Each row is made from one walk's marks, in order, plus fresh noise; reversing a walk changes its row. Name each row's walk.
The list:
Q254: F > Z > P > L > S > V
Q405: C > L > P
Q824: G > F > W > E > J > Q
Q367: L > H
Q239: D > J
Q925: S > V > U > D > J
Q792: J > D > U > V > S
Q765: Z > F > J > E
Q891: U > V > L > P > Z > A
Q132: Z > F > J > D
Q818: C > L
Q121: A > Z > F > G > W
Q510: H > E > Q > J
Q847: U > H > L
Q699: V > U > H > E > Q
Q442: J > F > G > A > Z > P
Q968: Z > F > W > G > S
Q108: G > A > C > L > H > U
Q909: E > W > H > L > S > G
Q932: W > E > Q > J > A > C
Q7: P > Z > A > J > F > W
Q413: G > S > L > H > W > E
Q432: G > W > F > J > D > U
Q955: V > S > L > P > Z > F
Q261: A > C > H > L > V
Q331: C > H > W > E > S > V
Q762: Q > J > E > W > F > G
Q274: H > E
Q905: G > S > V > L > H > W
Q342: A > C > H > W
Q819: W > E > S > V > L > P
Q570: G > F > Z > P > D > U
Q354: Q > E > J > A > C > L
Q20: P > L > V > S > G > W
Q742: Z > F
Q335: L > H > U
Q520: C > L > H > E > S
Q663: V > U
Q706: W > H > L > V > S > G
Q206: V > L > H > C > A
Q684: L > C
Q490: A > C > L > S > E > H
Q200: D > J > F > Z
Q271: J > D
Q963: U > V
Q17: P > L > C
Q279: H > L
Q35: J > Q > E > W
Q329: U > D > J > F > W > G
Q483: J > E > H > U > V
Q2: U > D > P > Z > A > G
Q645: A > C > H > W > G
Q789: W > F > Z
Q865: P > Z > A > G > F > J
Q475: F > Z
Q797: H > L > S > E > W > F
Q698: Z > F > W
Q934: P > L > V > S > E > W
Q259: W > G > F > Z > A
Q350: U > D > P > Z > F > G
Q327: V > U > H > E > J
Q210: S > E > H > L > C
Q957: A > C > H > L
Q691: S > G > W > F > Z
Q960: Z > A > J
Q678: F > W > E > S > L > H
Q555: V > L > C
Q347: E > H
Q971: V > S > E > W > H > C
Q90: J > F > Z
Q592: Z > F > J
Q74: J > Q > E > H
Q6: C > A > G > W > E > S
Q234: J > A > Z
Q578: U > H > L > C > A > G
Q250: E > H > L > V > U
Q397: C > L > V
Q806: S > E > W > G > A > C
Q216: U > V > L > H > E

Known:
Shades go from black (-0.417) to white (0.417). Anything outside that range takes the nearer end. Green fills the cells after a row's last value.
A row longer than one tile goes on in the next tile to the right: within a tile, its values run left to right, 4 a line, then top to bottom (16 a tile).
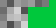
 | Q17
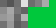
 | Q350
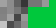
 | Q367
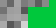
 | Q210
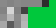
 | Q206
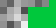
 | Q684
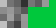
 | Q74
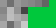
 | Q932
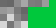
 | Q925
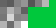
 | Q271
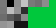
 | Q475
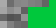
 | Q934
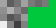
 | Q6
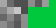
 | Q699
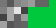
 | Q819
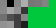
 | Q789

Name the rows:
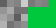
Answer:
Q706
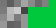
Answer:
Q354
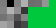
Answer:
Q200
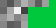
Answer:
Q818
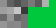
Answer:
Q824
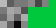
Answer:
Q216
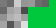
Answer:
Q555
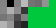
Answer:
Q90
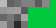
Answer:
Q413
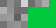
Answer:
Q329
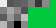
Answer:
Q274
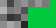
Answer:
Q698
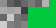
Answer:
Q510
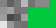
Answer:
Q968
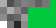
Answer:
Q520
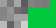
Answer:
Q971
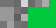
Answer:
Q762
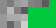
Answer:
Q806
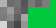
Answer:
Q490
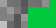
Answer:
Q678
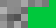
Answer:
Q20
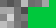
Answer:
Q865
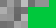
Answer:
Q645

